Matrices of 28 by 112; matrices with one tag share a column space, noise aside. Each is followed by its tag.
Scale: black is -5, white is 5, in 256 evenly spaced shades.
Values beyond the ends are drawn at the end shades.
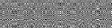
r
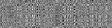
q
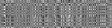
q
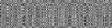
q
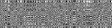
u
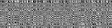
u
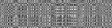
q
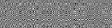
r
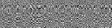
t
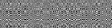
r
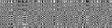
u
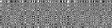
u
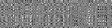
q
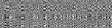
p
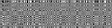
u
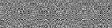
r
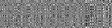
q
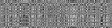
q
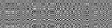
r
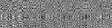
p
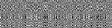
p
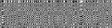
u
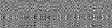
p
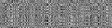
q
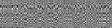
t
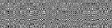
r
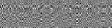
t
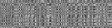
q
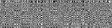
u
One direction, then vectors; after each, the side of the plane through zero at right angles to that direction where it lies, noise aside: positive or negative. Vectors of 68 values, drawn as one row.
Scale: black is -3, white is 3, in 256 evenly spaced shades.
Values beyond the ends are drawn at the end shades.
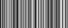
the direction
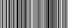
positive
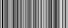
positive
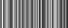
negative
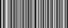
positive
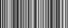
positive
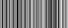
positive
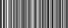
positive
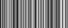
positive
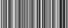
negative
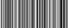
negative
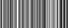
negative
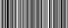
negative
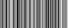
positive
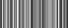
negative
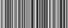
negative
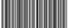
negative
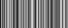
positive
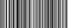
positive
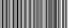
positive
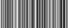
negative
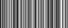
positive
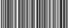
negative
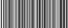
negative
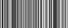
positive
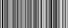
positive
